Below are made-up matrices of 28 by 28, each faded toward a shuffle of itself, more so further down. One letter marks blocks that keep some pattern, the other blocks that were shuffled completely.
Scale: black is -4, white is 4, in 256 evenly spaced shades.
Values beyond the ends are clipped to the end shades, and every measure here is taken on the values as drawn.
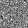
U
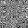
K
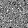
U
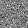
U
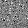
U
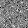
U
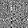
K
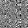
K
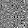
K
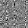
K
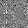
K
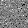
U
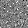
U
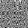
K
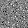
U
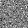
U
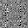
K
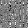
K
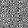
K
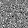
U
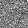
U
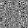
K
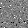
U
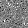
U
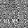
K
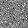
U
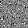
U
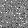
U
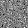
U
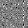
K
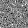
U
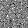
U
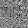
K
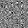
K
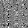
K
